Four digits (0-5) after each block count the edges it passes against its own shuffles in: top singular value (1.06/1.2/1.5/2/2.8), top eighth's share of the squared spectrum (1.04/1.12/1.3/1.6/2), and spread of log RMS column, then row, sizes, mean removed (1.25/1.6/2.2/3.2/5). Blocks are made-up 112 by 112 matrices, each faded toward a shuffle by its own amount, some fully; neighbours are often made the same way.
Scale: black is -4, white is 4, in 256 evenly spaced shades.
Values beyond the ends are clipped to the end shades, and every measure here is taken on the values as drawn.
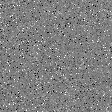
0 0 0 0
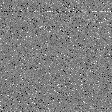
2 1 0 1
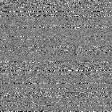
2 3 0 4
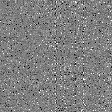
4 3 2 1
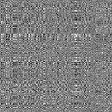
5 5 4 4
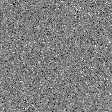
1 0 0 0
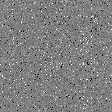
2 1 1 1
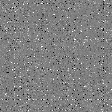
2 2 2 2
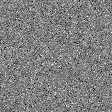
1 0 0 0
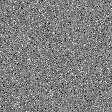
0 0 0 0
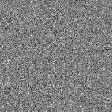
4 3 1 1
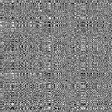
5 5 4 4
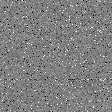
1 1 0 1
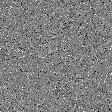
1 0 0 0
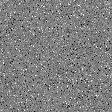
0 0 0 0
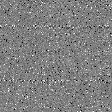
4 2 1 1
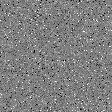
2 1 0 0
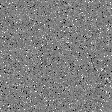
1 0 0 0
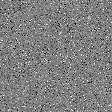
1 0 0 0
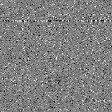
4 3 1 2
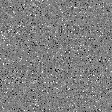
3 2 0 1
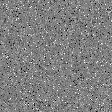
2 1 0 0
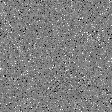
0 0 0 0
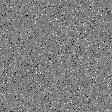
0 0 0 0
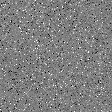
0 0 0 0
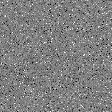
3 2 1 1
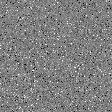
3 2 0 1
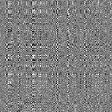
5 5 4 3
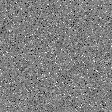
2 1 0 0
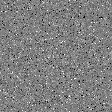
2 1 0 0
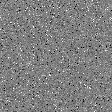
2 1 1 0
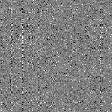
4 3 2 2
